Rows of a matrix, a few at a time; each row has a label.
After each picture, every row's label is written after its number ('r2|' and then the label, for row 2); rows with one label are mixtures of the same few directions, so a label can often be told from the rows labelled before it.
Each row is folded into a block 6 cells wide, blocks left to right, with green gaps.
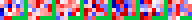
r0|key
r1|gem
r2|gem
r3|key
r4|gem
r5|gem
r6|key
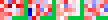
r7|key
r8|key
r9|key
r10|gem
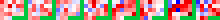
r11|key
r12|key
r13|key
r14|gem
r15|key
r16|key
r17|key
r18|key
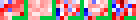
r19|key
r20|gem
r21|key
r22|key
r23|gem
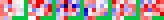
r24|key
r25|gem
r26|key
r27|key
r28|key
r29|key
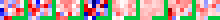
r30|key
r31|gem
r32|gem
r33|gem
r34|gem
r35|gem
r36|key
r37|gem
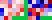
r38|key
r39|gem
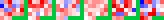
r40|gem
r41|gem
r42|gem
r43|gem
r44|gem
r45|gem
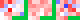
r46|key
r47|gem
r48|key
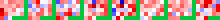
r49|key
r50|gem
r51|gem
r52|key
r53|key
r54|gem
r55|gem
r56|gem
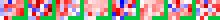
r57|key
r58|gem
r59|key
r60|gem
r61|gem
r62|key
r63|gem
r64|key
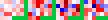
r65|gem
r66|gem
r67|gem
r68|key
